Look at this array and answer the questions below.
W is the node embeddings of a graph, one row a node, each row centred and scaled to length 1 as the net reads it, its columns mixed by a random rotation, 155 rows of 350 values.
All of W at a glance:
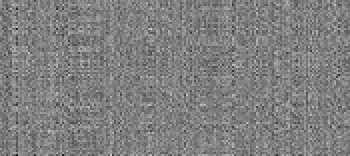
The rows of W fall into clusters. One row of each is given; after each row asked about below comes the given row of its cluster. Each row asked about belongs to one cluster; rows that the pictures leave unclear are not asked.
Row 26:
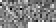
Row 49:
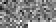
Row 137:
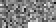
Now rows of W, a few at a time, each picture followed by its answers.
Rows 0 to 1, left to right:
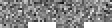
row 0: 26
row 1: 49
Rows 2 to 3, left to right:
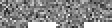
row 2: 49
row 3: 26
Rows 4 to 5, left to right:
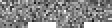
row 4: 26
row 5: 26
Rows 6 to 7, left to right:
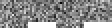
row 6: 26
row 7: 49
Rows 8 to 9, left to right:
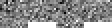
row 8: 49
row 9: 49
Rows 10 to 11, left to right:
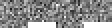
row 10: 26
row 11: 137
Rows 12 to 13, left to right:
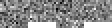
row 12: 137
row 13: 49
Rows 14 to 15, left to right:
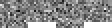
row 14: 137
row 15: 49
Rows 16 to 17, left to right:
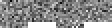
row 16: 26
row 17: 49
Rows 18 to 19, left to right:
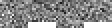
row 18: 26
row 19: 49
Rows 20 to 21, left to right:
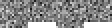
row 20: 26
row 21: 26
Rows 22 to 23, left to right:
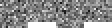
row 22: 137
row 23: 49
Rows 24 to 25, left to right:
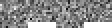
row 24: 137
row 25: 26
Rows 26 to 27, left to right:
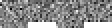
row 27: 26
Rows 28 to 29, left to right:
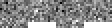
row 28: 49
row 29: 49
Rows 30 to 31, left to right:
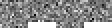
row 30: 26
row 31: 26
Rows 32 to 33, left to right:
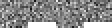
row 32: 26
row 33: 26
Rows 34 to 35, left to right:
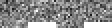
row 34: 49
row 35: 26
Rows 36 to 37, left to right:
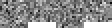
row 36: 49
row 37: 137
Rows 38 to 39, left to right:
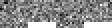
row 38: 49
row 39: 137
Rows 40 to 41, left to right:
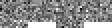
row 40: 49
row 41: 137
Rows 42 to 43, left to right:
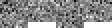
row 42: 49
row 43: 137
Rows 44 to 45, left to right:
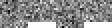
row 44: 49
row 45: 137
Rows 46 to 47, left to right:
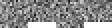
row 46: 26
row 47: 26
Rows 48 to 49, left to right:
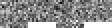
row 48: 26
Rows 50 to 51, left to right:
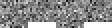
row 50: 26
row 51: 26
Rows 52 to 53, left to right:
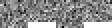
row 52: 137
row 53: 137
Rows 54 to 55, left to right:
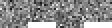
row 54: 26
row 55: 137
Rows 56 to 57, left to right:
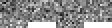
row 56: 49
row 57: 137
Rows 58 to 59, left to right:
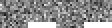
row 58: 137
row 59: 26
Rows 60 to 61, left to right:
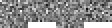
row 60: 26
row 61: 26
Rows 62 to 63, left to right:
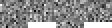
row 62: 137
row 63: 26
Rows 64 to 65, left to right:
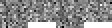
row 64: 137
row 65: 137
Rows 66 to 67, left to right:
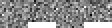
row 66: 26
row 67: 26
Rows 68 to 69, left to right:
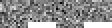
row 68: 137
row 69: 49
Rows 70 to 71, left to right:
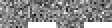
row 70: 26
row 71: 26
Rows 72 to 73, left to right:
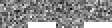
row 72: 137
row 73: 49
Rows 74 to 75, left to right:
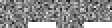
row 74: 26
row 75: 26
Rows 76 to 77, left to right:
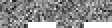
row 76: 49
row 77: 49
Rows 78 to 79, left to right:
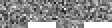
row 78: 137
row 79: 49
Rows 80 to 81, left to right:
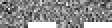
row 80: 49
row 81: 26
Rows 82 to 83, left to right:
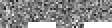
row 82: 26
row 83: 49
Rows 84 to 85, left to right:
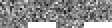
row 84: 26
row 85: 49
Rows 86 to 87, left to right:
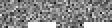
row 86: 137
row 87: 26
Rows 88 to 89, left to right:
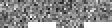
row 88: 137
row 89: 49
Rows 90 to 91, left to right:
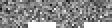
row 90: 49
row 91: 26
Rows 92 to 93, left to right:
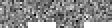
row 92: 26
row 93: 137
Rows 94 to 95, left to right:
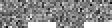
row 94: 137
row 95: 137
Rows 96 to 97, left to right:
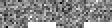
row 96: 137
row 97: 49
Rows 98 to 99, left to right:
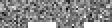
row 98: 137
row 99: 26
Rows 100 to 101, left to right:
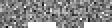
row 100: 137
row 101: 26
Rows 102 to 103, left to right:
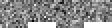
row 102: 26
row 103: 49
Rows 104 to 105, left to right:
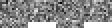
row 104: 49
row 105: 49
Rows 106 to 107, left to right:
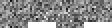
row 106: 26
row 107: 26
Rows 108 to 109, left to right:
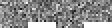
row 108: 26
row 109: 137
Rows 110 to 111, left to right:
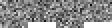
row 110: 26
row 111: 137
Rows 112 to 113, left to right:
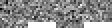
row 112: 49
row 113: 137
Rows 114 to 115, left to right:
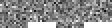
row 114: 137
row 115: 49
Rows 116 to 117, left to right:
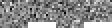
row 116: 26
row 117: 49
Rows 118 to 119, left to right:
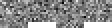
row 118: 26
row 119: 49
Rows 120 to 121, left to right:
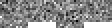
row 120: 49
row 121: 137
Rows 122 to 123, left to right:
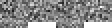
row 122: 49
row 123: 49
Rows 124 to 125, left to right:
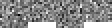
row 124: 26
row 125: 137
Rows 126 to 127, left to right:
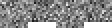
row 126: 26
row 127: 26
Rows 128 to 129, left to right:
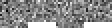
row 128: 49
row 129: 26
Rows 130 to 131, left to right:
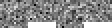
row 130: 137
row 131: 137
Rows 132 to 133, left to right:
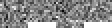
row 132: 137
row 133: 49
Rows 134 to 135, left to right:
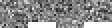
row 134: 26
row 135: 49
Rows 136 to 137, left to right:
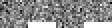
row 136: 49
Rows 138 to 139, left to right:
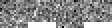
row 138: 49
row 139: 137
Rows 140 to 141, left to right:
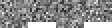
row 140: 26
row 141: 49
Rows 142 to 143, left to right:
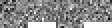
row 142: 49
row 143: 137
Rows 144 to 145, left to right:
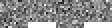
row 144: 137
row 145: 49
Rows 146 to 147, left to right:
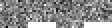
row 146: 137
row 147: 49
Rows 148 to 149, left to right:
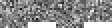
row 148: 26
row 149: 49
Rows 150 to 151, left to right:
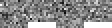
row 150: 137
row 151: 49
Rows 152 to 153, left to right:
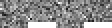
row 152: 137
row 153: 26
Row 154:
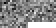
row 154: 49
